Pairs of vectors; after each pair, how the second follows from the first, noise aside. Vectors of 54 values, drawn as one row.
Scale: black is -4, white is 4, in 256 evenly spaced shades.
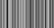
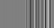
partly zeroed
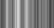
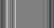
partly zeroed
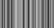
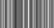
negated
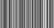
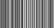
shuffled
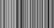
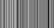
partly zeroed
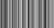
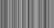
shrunk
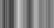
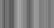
shrunk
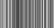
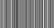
partly zeroed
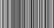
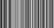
negated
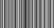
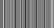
partly zeroed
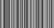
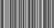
negated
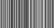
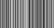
negated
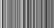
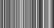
shuffled
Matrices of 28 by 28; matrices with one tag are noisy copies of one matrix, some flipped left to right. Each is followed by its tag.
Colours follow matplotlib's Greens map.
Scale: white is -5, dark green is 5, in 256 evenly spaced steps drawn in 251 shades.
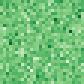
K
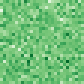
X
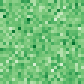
K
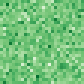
K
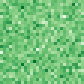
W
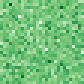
W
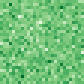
W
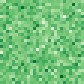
W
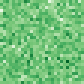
X
